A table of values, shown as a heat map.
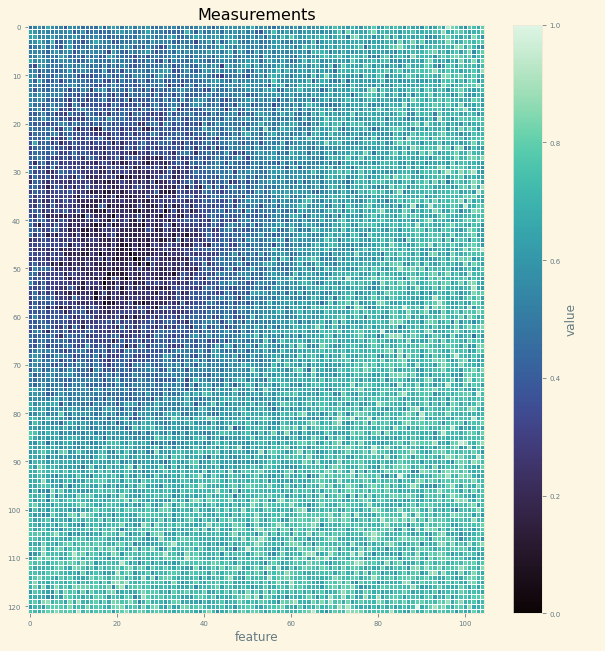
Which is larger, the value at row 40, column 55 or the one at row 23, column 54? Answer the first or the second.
the second
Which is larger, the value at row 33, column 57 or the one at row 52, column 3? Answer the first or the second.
the first
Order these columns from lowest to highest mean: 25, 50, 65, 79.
25, 50, 65, 79
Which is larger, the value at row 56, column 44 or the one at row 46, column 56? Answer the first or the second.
the second
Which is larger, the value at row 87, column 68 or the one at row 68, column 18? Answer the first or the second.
the first
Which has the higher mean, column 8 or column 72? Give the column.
72
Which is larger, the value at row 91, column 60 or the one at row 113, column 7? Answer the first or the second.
the second
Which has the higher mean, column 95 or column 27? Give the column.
95
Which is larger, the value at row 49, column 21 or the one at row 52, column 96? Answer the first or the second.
the second
